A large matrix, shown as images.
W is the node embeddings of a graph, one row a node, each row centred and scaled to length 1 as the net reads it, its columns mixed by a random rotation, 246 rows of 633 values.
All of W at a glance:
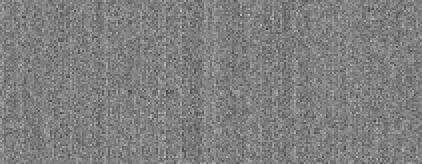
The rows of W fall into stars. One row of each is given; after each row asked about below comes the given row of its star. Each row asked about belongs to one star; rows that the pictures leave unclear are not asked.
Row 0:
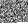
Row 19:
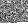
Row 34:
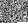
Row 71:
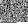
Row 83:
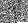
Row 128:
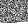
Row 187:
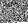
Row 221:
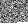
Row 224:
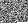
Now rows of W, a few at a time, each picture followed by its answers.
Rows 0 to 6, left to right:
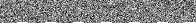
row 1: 83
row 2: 128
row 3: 83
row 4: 19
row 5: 221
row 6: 83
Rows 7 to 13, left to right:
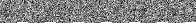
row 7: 34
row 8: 187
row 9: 34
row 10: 19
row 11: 34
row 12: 34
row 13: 128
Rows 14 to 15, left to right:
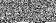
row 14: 187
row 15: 128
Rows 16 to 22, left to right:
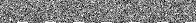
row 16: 221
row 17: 224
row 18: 19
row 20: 83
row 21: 187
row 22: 187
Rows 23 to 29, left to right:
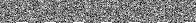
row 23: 19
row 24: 0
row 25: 71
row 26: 71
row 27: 71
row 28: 221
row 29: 71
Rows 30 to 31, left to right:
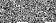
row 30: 0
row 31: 224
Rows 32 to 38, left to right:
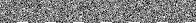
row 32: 128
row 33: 19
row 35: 0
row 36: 71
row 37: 0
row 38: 224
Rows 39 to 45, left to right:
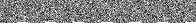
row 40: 224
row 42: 34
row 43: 128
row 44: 221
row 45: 224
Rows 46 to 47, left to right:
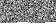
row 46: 187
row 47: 19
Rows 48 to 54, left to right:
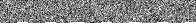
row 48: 128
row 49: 0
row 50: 83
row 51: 128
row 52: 83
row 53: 187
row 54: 224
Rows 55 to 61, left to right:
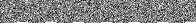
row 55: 83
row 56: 187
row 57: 71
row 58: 187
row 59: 19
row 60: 34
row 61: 34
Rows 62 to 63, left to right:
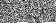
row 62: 19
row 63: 83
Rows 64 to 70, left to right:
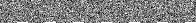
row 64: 34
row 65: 128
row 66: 83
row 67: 83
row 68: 128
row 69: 34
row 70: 0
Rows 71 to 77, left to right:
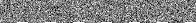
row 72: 83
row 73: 19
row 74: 221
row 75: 187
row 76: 71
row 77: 224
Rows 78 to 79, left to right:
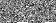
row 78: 221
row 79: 224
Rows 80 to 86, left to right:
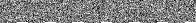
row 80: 0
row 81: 19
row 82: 128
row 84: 34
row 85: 128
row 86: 224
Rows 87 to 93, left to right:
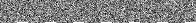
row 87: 224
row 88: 128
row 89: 221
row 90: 224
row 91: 83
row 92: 83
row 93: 224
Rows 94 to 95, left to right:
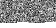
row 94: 34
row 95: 128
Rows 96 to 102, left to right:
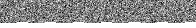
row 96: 19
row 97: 71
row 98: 71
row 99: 224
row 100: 71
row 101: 128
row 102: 224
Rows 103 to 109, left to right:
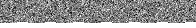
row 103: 83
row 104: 0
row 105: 83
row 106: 128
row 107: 83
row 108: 19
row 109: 224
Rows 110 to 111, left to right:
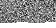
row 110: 224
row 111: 221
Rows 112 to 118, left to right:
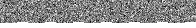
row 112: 187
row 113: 19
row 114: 34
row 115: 0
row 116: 71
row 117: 224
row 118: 0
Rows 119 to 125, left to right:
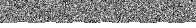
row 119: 221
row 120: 34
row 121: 71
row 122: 224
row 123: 34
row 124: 34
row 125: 19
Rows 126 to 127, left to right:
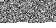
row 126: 71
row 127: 0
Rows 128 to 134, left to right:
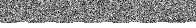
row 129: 0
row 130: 0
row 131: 83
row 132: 221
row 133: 224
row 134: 187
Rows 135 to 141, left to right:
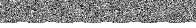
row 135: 0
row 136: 0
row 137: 128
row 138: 34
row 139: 128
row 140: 128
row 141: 221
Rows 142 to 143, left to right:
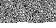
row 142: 221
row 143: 128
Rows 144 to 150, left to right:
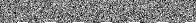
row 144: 83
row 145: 83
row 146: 221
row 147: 19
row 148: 224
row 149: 71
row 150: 221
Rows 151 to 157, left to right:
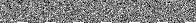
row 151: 71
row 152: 83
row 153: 224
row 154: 224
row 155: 187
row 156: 83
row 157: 224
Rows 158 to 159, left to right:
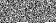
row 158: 221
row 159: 0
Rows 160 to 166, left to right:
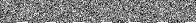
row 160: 128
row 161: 187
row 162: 83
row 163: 128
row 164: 224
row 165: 128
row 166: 224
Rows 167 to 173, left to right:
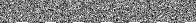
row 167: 71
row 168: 34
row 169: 0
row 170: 19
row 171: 128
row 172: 71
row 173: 221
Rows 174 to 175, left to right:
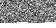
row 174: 187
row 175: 128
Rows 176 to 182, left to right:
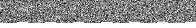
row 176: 128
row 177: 71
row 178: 187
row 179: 34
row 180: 224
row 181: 187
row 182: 34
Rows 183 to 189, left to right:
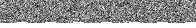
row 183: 71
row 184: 34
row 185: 83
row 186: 187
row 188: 34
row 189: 19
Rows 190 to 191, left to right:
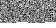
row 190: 71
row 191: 34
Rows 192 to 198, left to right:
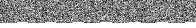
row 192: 224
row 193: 83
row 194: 71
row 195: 71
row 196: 221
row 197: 128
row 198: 71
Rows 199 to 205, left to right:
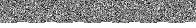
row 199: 221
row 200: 221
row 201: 187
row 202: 34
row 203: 34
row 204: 34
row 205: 19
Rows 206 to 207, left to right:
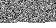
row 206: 71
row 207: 34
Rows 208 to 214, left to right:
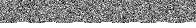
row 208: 224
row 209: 128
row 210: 83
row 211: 34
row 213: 71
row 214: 128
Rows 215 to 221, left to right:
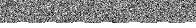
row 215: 19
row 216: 187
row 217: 187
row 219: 224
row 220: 34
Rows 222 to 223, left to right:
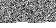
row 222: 224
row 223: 71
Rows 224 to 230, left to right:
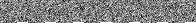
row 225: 224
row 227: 71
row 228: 128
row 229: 221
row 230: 0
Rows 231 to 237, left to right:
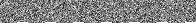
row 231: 221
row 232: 221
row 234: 19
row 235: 0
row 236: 19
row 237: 224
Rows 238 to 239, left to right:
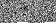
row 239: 187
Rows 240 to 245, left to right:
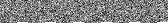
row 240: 221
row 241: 83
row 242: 224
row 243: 187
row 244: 128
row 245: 19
